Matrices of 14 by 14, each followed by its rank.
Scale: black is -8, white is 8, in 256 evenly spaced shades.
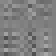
two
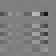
one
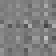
two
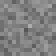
full rank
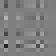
one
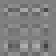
one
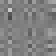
two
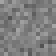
full rank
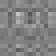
two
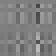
one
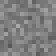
full rank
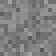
full rank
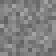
full rank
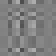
one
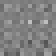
two
